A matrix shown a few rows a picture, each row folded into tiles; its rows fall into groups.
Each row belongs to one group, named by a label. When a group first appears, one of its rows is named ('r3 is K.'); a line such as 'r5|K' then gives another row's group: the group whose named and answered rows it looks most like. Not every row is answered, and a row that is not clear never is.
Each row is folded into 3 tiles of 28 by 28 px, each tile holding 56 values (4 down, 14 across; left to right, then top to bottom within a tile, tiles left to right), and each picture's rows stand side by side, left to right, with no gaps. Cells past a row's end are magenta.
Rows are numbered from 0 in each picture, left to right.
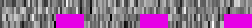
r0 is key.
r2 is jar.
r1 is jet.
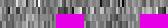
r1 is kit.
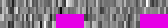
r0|jar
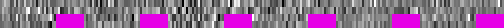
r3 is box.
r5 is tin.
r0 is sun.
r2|jar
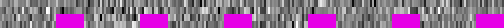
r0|box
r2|box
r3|jar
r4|kit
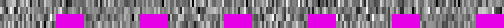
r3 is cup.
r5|kit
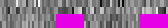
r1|kit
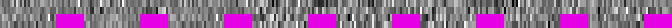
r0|tin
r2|tin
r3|cup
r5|cup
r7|sun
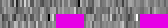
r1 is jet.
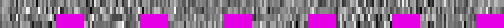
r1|jet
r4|key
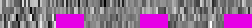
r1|kit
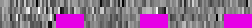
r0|sun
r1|kit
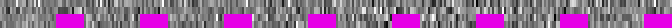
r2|tin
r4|sun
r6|jar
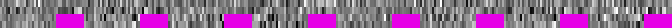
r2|key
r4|tin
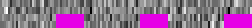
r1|jet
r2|jar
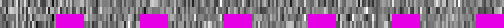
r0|jet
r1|jar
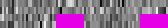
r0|jar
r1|kit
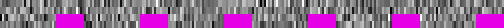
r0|key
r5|box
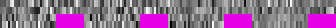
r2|box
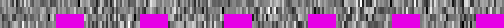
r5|jet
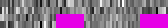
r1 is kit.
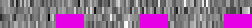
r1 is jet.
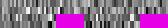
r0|sun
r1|box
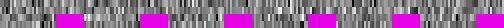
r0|jet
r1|key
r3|sun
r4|kit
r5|key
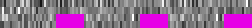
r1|tin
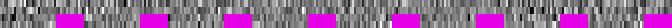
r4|jar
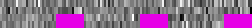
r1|tin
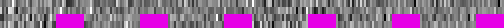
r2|tin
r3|box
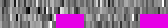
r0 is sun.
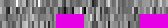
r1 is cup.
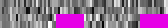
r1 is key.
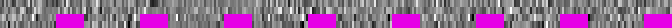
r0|key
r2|sun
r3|sun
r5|tin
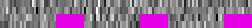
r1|cup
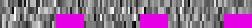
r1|sun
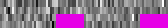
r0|cup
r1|tin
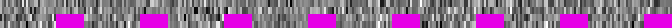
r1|jar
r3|kit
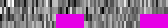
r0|cup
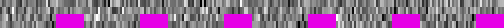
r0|cup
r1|key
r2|box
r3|cup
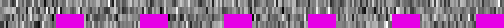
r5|tin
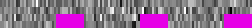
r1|sun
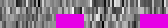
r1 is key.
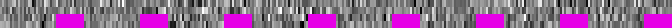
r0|jet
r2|box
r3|sun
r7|cup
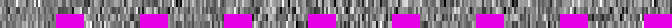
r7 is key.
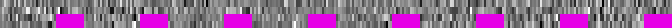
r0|sun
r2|kit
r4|sun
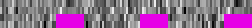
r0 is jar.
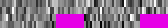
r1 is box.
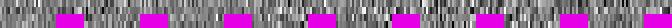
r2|tin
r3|sun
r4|sun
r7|kit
